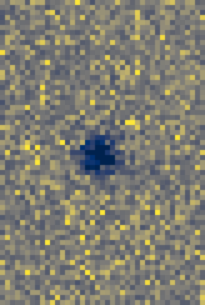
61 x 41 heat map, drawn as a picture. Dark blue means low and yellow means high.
Average level on the scale: 50%. Seam: none. Mirror symmetry: none. Dips: one, in the centre. Ninth with the lowest average: centre.
